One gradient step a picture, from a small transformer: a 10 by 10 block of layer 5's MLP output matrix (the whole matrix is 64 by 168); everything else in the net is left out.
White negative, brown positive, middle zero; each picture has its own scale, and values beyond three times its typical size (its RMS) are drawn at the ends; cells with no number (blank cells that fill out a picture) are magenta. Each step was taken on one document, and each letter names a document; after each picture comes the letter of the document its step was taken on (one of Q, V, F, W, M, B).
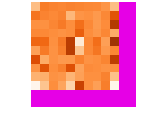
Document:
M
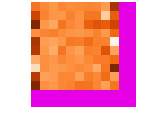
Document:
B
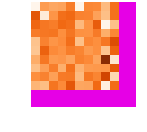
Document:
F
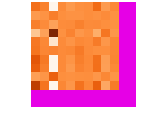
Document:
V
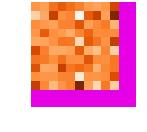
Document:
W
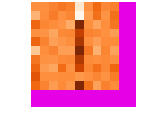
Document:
W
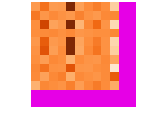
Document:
M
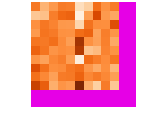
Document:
W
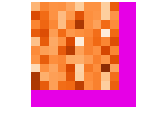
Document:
F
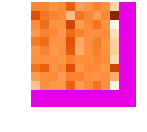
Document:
M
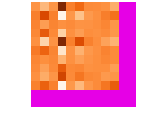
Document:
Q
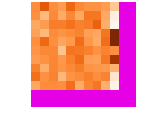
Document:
F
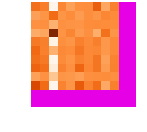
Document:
V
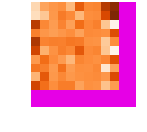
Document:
F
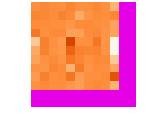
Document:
M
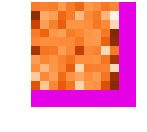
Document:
F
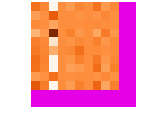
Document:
V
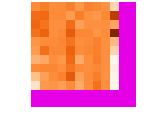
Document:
M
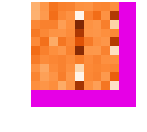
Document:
W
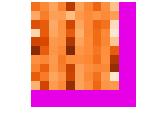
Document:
F
